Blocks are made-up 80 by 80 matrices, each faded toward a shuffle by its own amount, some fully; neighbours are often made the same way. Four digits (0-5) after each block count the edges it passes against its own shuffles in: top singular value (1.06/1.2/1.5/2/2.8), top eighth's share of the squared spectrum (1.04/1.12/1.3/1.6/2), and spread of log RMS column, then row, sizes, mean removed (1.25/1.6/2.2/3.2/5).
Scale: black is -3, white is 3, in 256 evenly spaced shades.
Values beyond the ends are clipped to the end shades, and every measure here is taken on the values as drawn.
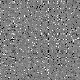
4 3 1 1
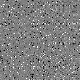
4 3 1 2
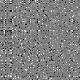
4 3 2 2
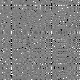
5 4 2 2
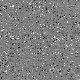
3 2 1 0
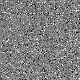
0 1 0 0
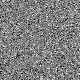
0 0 0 0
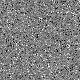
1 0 0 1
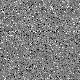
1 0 0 1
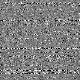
2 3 0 4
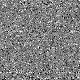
0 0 0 2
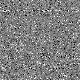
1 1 0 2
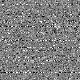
2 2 0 3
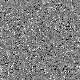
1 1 0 1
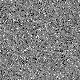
0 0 0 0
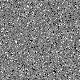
0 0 0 0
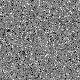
0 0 0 0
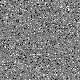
0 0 0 0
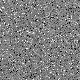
1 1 0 0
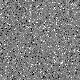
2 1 0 0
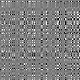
5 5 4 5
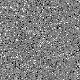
3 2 0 1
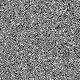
0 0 0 0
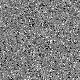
0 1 1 0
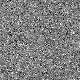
0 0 1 0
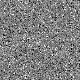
0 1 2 0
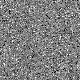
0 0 1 0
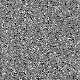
0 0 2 0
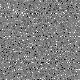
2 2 0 2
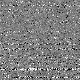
2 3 0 3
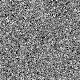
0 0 0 0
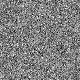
1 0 0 0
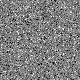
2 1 0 0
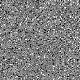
3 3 1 1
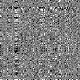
4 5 3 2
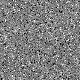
2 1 0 0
